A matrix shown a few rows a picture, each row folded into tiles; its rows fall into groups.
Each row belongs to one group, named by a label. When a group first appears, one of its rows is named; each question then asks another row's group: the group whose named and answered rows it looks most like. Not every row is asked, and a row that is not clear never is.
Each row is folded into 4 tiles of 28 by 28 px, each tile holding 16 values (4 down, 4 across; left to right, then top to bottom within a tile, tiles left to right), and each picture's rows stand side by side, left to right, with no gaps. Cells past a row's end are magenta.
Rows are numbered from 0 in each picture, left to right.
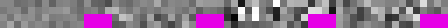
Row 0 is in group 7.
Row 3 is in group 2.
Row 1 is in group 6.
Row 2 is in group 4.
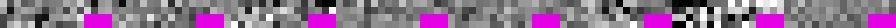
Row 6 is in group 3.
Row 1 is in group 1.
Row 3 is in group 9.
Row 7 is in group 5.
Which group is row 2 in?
7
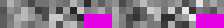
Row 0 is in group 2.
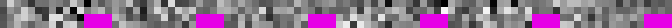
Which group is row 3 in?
7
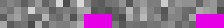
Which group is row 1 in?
4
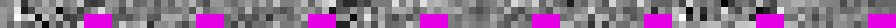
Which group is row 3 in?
3
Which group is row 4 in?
9
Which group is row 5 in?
1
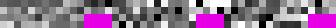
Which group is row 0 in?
7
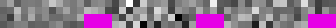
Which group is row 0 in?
4
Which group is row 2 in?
1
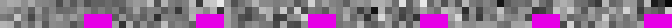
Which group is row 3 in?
9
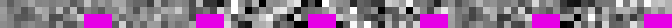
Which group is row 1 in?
7
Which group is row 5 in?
3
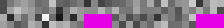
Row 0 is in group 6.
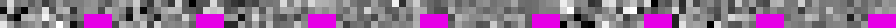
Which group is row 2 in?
3
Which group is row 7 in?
5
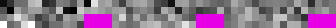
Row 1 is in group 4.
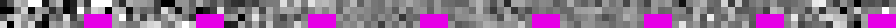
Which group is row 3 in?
5
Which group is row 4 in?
4
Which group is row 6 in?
1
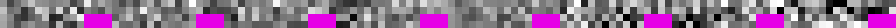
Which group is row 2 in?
4
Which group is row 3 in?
3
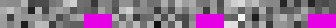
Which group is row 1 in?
5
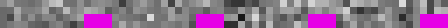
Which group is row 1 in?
1
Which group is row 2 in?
3
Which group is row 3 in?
9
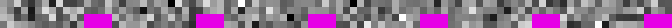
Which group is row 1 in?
1
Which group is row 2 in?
5
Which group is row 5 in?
6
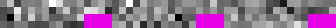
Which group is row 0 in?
4
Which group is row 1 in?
5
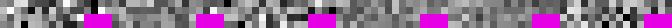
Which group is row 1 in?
9
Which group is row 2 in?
6
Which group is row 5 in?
5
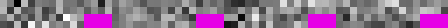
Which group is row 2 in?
3
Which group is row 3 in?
4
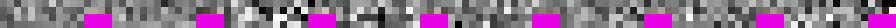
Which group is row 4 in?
6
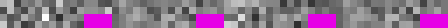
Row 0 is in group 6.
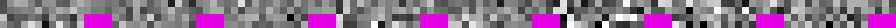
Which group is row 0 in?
6
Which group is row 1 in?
1
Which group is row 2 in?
5
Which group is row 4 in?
7
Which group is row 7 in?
5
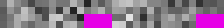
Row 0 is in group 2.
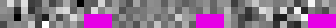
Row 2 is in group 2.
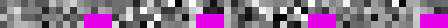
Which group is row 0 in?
5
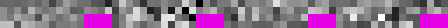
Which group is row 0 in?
7
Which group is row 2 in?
4
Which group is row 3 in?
6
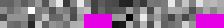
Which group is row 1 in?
3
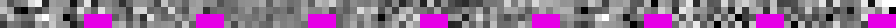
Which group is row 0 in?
9
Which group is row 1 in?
1
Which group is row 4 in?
3
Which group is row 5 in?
9
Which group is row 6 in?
5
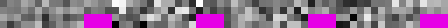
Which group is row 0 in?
6
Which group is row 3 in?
3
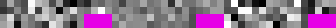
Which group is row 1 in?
1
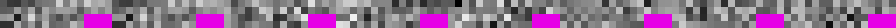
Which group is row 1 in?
3
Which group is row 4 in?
1
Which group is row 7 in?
5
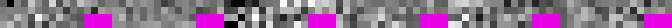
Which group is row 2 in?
3
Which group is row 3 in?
6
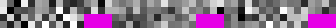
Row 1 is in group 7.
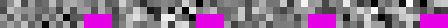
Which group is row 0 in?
5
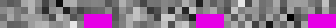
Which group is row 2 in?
5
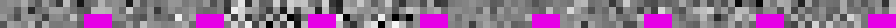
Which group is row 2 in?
5
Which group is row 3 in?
6
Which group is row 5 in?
9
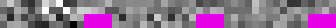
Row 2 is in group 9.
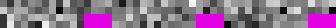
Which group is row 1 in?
1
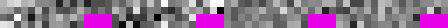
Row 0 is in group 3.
